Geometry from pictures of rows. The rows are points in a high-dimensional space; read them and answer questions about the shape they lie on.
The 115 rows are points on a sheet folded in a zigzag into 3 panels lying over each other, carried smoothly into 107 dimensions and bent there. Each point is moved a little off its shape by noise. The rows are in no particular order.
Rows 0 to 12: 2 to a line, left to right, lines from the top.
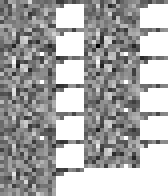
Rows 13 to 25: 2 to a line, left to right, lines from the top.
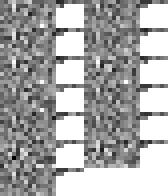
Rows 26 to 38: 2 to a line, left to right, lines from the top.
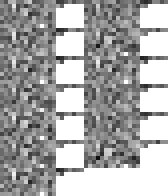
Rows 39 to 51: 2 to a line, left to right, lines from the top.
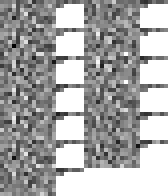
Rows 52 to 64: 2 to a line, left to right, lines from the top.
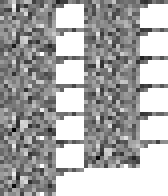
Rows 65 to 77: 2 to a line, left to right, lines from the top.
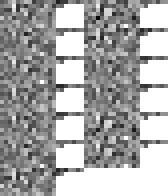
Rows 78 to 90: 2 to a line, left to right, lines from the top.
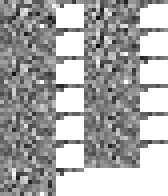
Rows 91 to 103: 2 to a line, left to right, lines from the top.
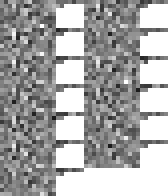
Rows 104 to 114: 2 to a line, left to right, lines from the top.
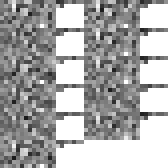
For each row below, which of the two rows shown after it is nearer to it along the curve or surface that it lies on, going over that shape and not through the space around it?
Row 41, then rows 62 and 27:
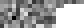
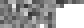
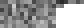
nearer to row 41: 62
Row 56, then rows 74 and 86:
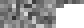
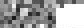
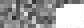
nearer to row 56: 86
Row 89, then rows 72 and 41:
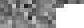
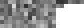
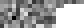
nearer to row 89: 41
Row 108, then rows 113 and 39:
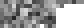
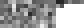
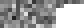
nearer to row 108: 39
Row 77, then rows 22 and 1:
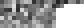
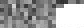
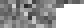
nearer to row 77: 22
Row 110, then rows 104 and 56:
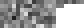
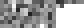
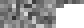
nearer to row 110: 56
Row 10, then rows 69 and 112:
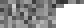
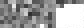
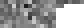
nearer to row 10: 69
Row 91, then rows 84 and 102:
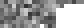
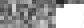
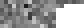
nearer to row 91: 102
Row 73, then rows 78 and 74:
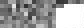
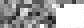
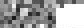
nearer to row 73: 74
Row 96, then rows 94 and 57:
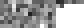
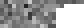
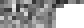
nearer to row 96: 57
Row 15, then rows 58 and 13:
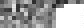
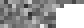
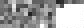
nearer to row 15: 13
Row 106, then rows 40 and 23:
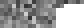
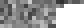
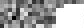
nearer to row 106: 23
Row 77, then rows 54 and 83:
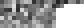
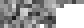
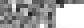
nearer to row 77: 83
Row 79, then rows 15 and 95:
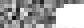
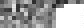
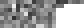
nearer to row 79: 95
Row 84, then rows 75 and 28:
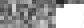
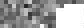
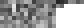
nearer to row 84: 28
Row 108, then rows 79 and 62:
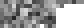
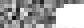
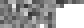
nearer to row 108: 79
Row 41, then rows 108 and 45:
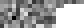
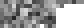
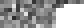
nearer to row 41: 108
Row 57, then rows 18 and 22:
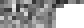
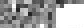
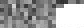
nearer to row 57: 18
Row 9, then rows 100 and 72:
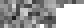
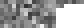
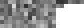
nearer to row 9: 100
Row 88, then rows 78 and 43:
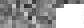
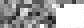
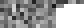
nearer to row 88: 78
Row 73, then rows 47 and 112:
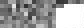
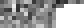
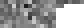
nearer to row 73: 47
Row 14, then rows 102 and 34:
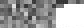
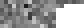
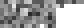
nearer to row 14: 34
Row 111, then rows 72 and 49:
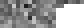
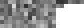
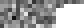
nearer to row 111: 49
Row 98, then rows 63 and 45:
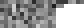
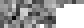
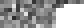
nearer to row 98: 45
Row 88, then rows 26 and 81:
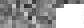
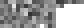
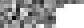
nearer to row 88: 81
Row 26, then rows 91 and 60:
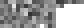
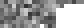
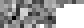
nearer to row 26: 60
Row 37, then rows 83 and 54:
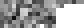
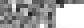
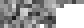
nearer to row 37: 54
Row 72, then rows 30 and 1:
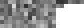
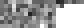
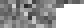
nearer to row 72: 30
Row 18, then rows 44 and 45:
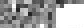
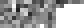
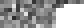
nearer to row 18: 44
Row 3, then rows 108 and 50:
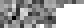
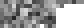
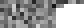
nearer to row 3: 108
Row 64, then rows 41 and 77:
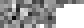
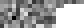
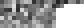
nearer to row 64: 41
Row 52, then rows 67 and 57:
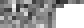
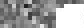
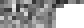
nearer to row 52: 57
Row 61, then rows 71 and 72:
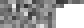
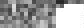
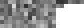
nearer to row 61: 72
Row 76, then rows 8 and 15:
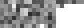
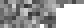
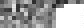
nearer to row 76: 8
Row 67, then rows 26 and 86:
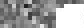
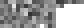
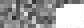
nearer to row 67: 86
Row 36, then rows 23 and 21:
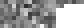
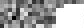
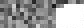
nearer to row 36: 23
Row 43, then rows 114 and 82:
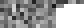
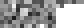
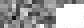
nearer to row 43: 114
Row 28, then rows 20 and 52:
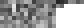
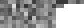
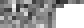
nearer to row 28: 52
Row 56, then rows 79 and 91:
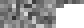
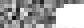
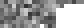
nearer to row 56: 91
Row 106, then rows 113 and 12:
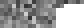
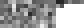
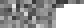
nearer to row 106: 12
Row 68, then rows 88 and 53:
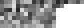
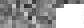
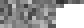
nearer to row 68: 53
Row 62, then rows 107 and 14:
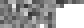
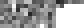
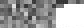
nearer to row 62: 14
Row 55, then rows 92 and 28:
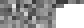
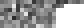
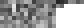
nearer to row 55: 92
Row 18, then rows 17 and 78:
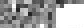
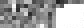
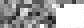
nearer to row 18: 17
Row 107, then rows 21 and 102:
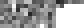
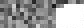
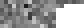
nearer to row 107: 21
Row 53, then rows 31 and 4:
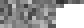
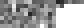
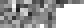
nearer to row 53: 31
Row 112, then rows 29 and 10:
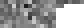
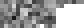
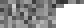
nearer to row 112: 29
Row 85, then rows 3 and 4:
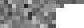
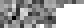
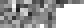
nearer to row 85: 3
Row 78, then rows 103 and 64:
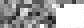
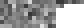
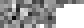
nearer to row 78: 64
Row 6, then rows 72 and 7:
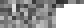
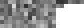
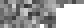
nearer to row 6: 72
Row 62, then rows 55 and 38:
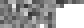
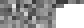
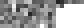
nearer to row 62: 55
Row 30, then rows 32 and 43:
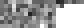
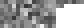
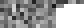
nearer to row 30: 43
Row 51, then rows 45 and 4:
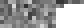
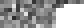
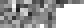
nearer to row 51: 45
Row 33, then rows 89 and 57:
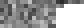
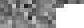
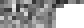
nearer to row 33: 57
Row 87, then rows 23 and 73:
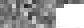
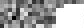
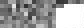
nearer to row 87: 23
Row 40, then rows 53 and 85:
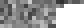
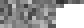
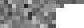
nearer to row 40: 53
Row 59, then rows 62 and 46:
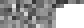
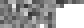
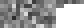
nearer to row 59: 62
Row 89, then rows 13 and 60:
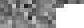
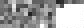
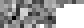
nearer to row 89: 60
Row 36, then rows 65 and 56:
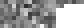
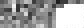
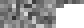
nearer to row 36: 56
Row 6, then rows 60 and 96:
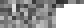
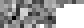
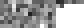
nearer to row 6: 96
